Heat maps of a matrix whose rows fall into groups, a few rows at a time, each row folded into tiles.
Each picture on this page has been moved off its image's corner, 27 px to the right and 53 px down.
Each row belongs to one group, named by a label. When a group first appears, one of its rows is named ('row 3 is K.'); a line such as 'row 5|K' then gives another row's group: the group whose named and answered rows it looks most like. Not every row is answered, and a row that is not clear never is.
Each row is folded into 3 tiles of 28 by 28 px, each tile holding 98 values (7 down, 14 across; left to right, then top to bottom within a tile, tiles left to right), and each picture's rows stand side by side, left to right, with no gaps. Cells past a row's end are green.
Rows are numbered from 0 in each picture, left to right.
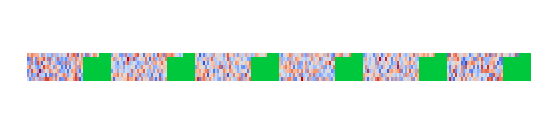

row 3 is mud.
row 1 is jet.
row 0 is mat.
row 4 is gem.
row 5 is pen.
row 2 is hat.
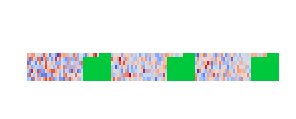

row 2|gem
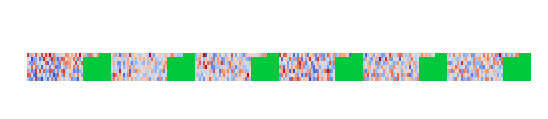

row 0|mud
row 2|gem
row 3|mat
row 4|gem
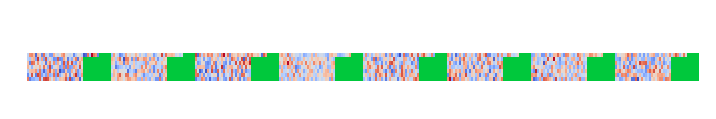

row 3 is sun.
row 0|mat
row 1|jet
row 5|hat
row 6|gem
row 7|pen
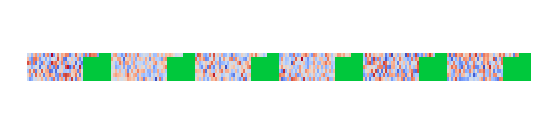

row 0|pen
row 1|jet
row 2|jet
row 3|gem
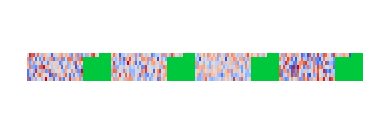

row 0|mat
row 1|hat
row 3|pen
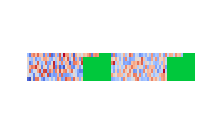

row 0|mud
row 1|pen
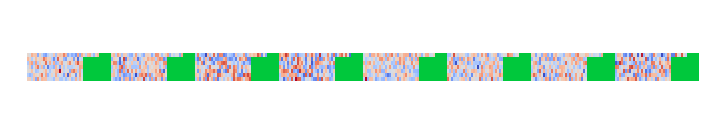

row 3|mat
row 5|gem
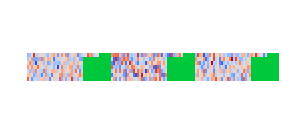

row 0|gem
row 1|mat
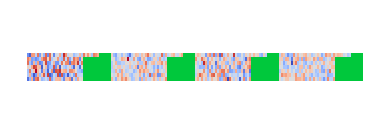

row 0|mud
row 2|jet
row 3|jet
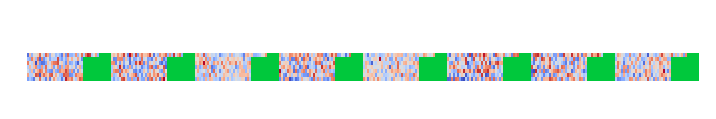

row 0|pen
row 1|pen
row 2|sun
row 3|mud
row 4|hat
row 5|mud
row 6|mat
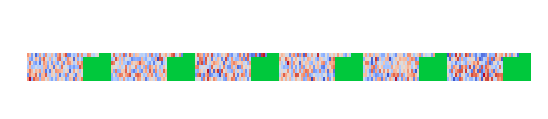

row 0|hat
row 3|jet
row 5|pen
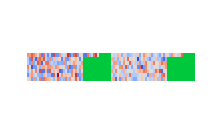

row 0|mat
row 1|hat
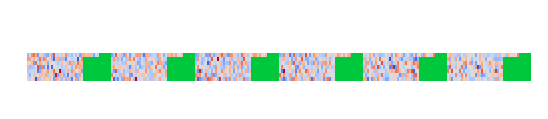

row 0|jet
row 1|gem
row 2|gem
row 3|gem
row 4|hat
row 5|hat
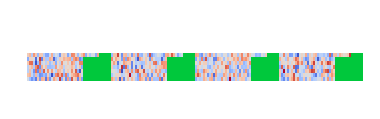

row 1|jet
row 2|sun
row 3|hat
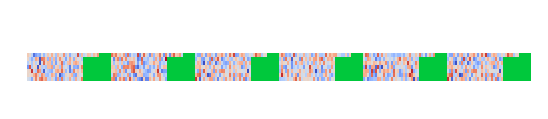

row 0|hat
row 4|sun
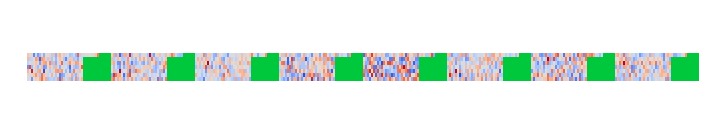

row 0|hat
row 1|jet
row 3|sun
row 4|pen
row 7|sun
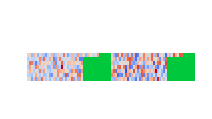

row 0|hat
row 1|mud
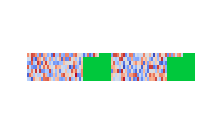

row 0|mat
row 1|pen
